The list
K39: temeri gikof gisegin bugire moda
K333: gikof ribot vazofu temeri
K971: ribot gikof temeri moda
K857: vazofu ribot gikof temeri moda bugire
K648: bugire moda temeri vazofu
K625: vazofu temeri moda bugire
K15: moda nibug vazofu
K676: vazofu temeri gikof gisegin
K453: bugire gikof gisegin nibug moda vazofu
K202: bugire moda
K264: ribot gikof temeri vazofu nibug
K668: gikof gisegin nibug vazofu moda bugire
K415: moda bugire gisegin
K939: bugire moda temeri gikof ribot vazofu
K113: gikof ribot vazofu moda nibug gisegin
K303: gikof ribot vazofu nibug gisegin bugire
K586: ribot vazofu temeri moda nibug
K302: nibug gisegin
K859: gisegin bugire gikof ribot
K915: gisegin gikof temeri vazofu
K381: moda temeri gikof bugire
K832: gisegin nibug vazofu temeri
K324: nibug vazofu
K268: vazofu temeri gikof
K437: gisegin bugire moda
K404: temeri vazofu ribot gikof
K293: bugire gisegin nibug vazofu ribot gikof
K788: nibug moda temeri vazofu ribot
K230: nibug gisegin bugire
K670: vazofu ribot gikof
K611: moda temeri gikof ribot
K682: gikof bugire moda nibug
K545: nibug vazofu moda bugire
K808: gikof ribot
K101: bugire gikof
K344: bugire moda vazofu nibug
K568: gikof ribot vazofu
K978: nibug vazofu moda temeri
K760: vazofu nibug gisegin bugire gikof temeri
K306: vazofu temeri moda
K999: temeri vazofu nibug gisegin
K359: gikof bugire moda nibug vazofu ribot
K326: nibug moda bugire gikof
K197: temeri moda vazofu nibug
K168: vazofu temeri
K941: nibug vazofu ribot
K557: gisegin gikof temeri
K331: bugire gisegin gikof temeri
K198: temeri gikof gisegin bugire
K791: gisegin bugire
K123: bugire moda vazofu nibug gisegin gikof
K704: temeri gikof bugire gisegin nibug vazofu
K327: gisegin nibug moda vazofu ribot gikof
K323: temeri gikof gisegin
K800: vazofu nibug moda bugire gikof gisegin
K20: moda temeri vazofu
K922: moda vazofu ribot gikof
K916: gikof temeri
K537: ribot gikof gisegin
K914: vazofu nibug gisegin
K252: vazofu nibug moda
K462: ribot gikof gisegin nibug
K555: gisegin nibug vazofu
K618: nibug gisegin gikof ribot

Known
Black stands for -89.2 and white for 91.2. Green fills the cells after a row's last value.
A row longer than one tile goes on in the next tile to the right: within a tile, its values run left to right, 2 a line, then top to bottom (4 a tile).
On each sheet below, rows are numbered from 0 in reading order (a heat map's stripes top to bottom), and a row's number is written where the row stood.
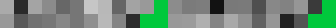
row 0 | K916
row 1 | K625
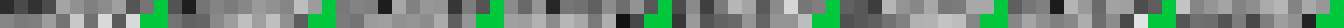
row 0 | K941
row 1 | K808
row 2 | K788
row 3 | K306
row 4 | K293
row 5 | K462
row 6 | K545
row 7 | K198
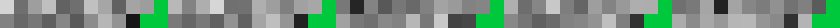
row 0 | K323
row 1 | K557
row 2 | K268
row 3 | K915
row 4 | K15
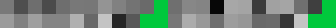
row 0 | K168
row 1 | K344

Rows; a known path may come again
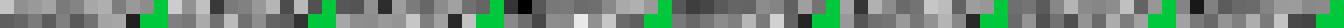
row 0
K198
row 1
K381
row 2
K252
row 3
K568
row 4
K404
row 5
K916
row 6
K760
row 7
K268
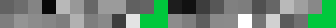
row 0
K545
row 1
K670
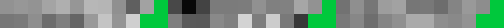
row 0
K302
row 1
K333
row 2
K327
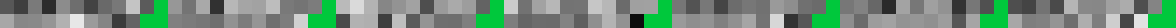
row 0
K922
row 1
K326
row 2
K437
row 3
K323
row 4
K168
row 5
K788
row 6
K324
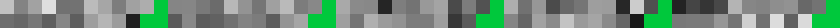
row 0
K557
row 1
K453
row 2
K197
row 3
K611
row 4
K941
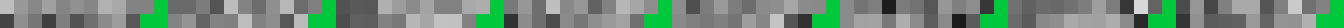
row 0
K331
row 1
K800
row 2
K462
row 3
K859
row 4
K676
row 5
K625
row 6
K971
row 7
K293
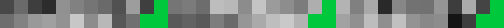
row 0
K586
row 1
K618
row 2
K20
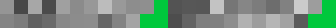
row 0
K682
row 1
K537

